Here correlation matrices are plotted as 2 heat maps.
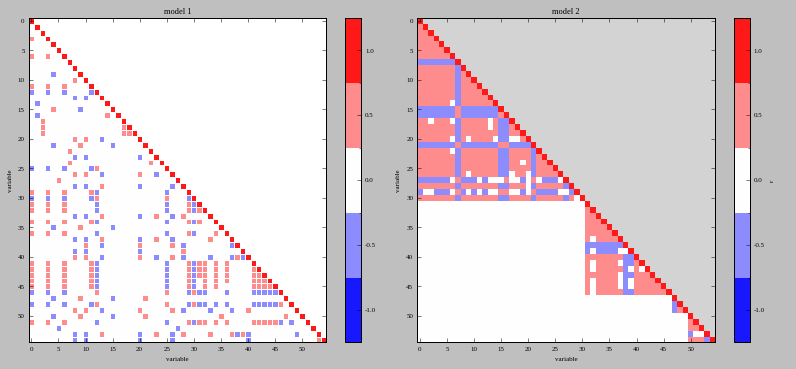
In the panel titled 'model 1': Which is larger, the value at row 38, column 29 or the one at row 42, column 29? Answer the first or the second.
the second
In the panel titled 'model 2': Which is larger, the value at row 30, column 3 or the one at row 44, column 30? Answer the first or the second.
the first
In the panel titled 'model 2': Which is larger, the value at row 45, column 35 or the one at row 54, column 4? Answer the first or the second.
the first
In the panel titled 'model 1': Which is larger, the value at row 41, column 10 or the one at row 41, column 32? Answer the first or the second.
the second
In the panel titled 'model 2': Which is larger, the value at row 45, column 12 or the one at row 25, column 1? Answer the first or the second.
the second
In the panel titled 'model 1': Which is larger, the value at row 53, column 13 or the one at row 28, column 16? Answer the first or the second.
the first
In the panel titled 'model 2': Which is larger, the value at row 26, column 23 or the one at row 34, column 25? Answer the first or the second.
the first
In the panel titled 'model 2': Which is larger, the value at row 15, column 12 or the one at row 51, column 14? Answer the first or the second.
the second
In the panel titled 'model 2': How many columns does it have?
55
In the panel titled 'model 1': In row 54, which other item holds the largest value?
53
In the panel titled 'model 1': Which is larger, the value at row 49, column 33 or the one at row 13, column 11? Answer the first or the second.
the second
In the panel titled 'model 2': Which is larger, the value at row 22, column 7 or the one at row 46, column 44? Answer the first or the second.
the second
